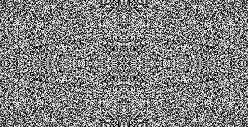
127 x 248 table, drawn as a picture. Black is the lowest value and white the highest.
The grain is fine, like static. The histogram is flat. No row or column stands out. Its left and right halves mirror each other, and so do its top and bottom. There is no overall slope.
